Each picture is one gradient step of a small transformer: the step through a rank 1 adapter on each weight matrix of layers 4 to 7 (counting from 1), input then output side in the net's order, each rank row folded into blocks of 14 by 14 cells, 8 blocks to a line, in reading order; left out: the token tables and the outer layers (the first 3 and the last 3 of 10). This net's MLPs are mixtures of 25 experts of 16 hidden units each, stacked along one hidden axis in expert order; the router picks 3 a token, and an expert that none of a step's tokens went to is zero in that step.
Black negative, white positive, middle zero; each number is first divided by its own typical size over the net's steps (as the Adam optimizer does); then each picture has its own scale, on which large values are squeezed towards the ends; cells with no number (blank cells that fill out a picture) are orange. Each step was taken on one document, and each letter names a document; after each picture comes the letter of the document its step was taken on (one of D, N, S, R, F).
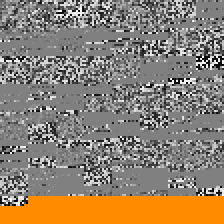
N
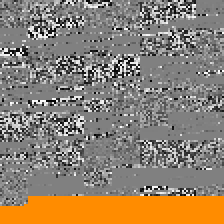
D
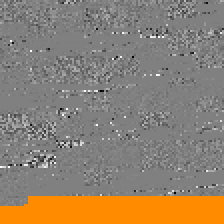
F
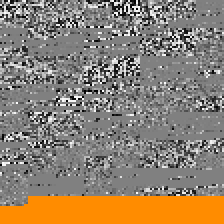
D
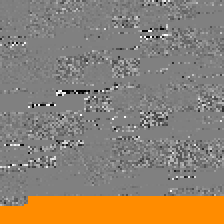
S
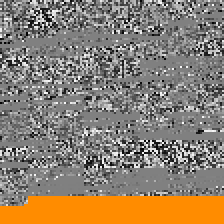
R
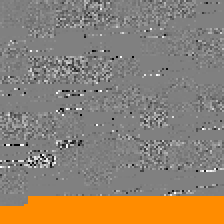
F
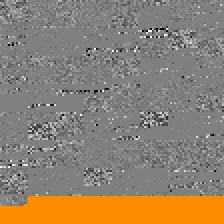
S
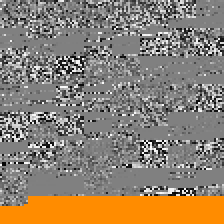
D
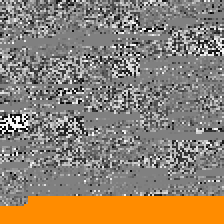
R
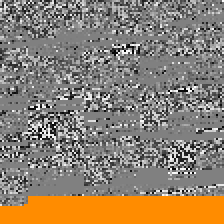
R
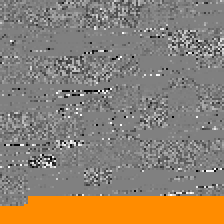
F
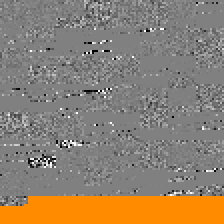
F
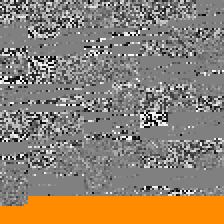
D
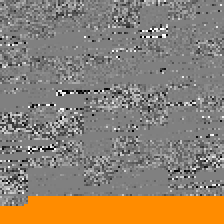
S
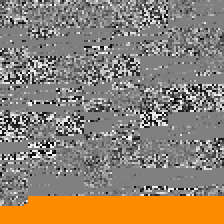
D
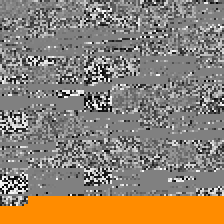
N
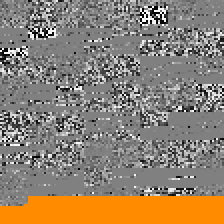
D
